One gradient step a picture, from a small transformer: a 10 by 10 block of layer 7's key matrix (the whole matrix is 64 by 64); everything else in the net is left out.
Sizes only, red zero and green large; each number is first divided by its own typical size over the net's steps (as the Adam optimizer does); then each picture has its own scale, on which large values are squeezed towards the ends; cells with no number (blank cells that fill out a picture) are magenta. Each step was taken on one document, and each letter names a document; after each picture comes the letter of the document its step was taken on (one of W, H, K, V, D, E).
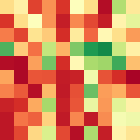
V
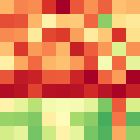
V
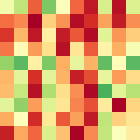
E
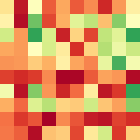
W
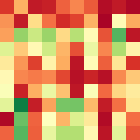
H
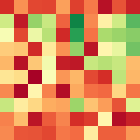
W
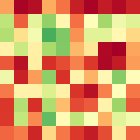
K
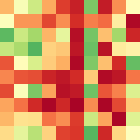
E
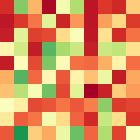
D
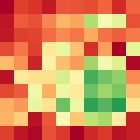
W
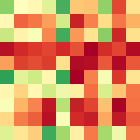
D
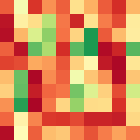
H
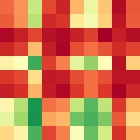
V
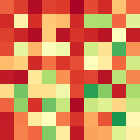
K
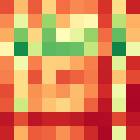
H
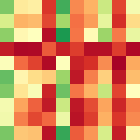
D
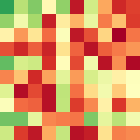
D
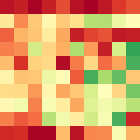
K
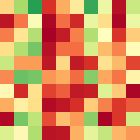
E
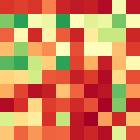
E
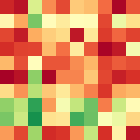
V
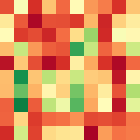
H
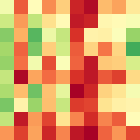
W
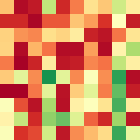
K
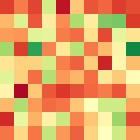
K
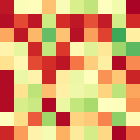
K
